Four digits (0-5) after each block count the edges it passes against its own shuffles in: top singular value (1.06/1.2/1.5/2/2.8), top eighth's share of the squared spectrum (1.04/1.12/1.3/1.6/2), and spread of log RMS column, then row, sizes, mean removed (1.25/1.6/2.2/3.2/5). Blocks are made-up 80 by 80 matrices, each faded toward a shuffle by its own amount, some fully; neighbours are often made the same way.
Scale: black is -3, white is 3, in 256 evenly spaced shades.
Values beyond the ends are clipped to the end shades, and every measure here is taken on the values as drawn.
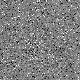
2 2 1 0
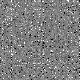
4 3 2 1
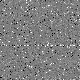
3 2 0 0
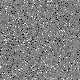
2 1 0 0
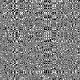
5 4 3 3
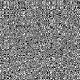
4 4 2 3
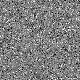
2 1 0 0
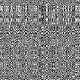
5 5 3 3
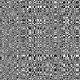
5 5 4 4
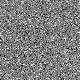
2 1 0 0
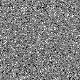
2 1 0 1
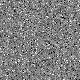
1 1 0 0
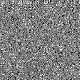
3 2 1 1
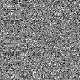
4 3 1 1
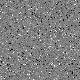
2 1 0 1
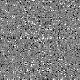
4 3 1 2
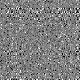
4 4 2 3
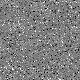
1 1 0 0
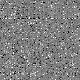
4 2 0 1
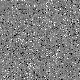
3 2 0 0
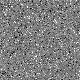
0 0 0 0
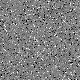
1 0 0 0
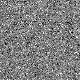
0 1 0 2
